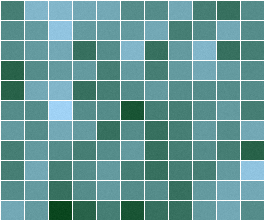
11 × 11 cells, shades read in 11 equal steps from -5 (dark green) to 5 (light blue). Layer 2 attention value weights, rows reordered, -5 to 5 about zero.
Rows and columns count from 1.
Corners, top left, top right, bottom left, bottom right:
-1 0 2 0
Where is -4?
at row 6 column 6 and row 11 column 6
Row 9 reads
-1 2 -1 0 1 -1 -2 -1 -1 1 4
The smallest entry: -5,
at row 11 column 3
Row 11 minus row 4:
5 1 -6 -4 0 -5 -1 -3 -1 1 0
